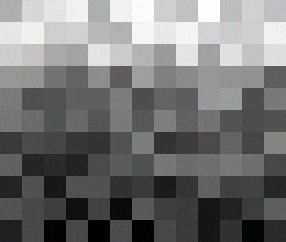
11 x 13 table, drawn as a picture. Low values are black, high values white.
The middle left is the smoothest part. A horizontal seam about 30% of the way down splits the table, and the top part is higher. There is an overall slope up to the top. No regular stripes run through it.
